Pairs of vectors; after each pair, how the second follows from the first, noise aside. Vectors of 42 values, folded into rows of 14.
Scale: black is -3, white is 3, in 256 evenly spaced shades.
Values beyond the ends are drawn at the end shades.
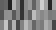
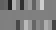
partly zeroed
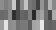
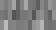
shrunk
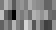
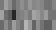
shrunk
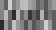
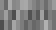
shrunk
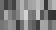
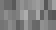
shrunk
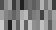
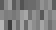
shrunk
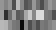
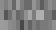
shrunk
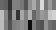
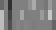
partly zeroed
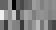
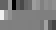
partly zeroed
